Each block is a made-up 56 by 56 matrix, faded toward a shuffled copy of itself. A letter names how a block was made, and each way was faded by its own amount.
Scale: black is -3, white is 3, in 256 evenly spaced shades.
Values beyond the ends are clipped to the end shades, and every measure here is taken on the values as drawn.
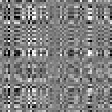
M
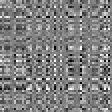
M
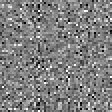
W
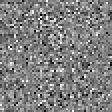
W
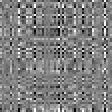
M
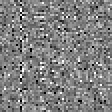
W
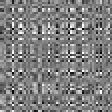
M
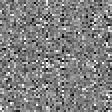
W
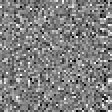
W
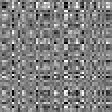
M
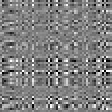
M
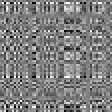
M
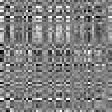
M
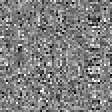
W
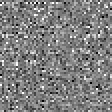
W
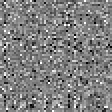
W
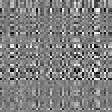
M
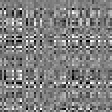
M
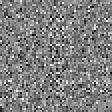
W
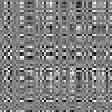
M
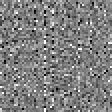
W
